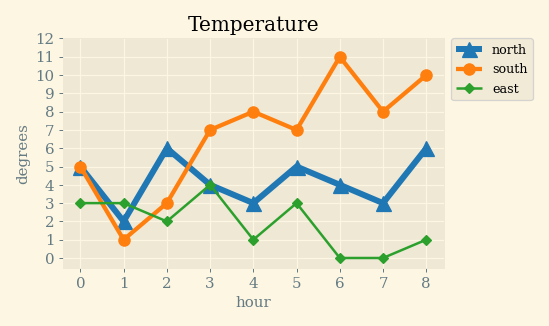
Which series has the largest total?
south
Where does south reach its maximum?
6
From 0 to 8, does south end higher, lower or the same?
higher
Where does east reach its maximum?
3
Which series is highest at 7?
south
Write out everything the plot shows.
Title: Temperature
x-axis: hour, ticks 0 1 2 3 4 5 6 7 8
y-axis: degrees, ticks 0 1 2 3 4 5 6 7 8 9 10 11 12
Legend: north, south, east
Values:
north: 5 2 6 4 3 5 4 3 6
south: 5 1 3 7 8 7 11 8 10
east: 3 3 2 4 1 3 0 0 1
